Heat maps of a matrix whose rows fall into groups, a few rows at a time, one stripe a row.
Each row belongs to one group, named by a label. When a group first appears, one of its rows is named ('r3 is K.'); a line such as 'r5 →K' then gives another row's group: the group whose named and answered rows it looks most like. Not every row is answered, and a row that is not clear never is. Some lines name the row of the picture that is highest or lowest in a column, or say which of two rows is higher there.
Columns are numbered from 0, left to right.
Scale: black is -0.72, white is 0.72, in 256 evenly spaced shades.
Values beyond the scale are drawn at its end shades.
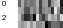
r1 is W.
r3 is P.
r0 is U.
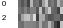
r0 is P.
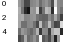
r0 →W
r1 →W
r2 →W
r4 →U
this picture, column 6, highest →1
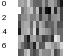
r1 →P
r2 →U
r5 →W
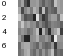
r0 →W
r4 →U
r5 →W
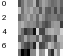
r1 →P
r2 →P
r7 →W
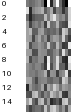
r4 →W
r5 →W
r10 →U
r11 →W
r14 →W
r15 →W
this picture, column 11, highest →13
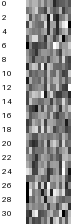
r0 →P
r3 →U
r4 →U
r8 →W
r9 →P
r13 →P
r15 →W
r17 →P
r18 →P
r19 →W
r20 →W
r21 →U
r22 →W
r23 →W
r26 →P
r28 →P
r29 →U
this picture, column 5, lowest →27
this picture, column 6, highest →3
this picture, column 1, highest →27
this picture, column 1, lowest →30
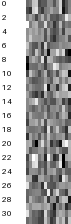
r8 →P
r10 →U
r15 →W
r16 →U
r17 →P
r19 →P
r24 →P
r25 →W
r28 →U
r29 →P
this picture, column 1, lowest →1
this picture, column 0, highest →3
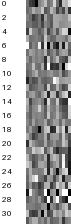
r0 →W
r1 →P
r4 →U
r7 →U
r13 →U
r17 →W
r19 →W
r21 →P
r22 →W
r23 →W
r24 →U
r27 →U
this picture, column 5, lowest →30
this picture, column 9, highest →11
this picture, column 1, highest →27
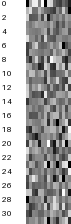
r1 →W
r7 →U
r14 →P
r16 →W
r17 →U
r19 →W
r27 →W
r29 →W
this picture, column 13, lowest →20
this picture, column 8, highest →8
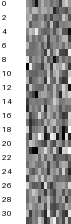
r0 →W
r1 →P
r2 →W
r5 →U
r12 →U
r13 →W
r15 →P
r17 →W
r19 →P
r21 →W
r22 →P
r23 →U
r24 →W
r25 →P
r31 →P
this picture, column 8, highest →19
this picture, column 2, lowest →21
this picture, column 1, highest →9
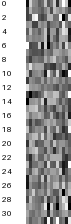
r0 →U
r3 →W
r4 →U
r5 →U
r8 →W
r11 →P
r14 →P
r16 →P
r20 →U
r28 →U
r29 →U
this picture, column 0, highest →6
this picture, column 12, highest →0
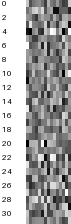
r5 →W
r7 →U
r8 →W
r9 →P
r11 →P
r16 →W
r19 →W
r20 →P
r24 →U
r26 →W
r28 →P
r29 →U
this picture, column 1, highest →3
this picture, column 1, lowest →4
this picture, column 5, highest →20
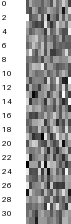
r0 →U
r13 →W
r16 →W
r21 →U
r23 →P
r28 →P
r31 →W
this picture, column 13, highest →24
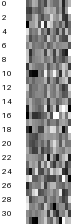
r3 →P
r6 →U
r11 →U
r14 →U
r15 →U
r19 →W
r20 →W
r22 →U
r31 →W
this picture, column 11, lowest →31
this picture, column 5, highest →3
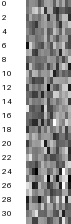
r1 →P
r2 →U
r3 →W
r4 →W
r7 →W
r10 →P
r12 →U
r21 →U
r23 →W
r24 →W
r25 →U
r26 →W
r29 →P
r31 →W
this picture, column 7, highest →28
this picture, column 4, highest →26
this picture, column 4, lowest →28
